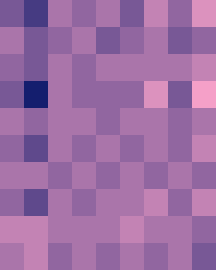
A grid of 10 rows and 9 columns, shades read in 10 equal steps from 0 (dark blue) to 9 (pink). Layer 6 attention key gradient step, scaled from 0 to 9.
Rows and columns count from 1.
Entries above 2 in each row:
8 9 9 8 9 9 9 9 9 9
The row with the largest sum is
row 9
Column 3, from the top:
6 5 6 6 6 6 5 6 6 5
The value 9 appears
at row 4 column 9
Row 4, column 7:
8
